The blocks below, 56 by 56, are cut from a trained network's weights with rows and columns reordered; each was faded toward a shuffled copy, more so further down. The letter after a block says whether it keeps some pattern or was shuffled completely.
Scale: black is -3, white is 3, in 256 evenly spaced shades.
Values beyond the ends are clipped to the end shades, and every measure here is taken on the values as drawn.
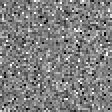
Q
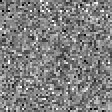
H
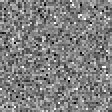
Q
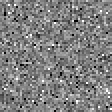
Q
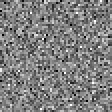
Q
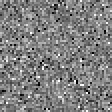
Q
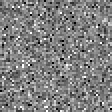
Q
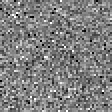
Q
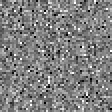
H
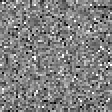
Q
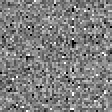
H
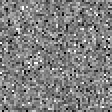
Q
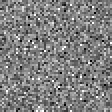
Q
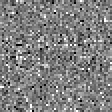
H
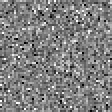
Q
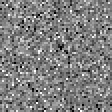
Q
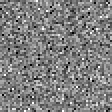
Q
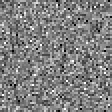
Q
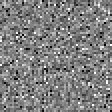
H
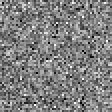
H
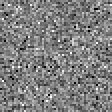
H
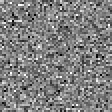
H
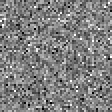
Q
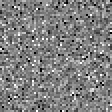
Q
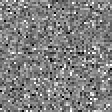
H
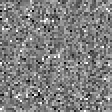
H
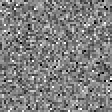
Q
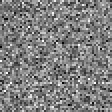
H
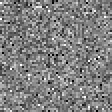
Q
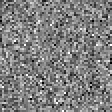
H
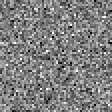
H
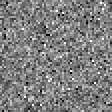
Q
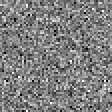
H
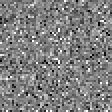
H
